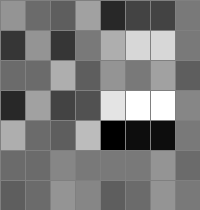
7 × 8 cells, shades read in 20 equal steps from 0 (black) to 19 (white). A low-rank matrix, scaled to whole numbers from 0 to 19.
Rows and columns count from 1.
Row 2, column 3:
4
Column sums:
54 63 57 67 60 67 75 61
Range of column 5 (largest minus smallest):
17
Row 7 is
7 8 11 10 7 8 11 9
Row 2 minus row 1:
-7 3 -3 -3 10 11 11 0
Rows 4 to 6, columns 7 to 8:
19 10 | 1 9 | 11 8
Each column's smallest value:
3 8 4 6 0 1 1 7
